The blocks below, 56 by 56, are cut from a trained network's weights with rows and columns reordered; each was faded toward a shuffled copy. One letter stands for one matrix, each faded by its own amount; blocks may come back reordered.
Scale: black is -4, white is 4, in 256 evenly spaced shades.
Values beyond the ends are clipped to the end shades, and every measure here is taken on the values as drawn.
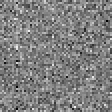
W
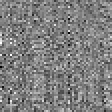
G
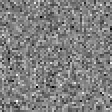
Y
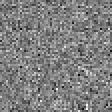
W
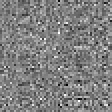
G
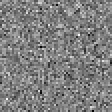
Y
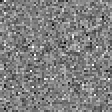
Y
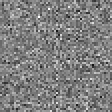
W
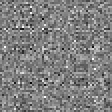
G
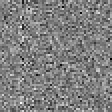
W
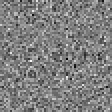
W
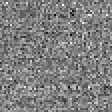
Y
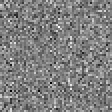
W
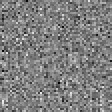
W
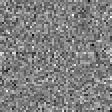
Y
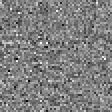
Y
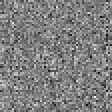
W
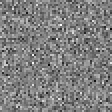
Y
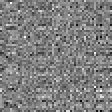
G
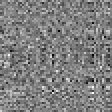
G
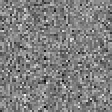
W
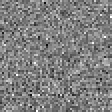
Y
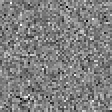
Y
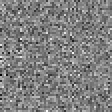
W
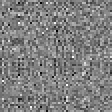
G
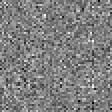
W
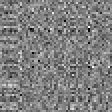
G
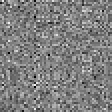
G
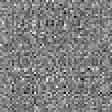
G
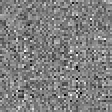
G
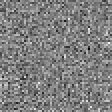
W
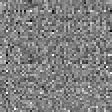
G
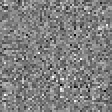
G
